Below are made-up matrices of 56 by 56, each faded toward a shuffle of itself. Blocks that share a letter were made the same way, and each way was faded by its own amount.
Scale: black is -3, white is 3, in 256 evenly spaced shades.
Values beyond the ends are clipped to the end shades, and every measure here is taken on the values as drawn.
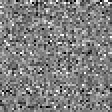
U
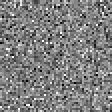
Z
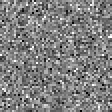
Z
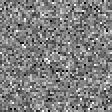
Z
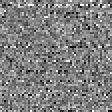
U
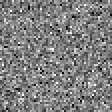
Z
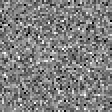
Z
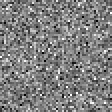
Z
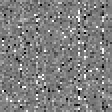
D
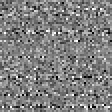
U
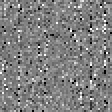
D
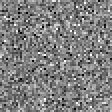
Z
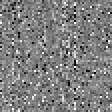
D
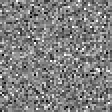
Z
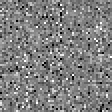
D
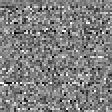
U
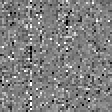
D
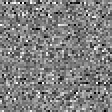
U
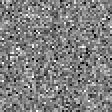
Z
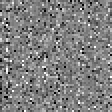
D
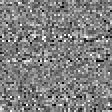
U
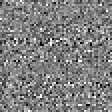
U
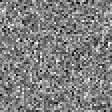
Z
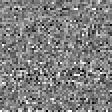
U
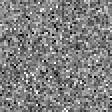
Z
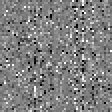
D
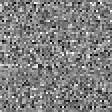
U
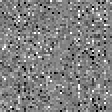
D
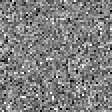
Z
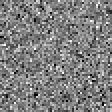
Z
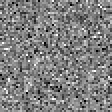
Z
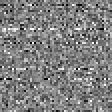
U
